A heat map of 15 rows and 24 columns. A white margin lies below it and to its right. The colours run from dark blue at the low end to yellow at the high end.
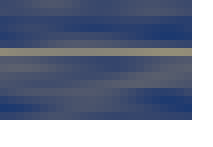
Histogram: skewed, a long tail of high values. Odd lines: row 7. Slope: none. Grain: streaks across.
